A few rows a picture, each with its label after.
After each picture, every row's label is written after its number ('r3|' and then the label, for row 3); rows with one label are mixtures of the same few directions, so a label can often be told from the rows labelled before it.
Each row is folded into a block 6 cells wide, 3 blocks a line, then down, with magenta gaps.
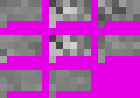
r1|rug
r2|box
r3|box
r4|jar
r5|box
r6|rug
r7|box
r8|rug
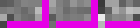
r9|jar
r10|rug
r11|rug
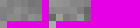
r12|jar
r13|jar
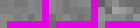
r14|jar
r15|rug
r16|box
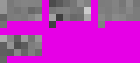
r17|rug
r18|jar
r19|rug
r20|box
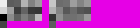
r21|rug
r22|rug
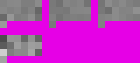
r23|jar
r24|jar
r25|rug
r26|rug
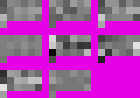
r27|rug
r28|box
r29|rug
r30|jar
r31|rug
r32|jar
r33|rug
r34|rug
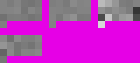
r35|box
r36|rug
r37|jar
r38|rug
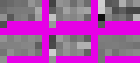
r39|jar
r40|rug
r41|rug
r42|jar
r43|rug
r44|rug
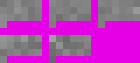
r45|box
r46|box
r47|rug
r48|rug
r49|box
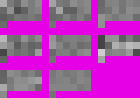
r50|box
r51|box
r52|rug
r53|rug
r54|rug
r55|rug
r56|rug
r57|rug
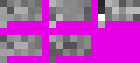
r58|box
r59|jar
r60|rug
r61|box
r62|box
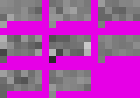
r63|jar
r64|box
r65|box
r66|rug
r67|jar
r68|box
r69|box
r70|rug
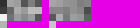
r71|rug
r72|jar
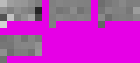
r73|jar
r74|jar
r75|jar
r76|jar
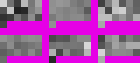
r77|box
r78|jar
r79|box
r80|box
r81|jar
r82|rug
